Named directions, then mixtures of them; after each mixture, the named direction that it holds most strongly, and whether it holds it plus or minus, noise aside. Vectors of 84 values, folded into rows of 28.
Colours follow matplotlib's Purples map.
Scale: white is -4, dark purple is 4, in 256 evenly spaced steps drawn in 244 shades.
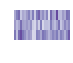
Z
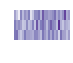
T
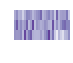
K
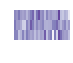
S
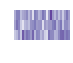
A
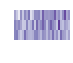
T, plus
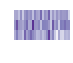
K, plus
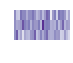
A, minus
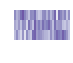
K, minus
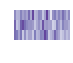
A, minus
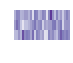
A, plus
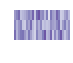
Z, plus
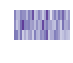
A, minus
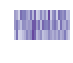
Z, minus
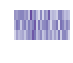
Z, minus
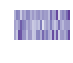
Z, plus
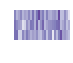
S, plus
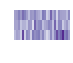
K, minus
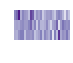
T, minus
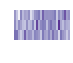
T, plus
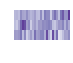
S, minus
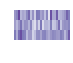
Z, plus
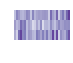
Z, plus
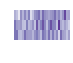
T, plus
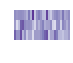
A, minus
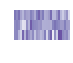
S, plus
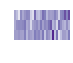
S, minus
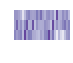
K, plus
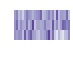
K, plus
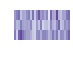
Z, plus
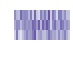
Z, minus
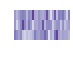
A, minus
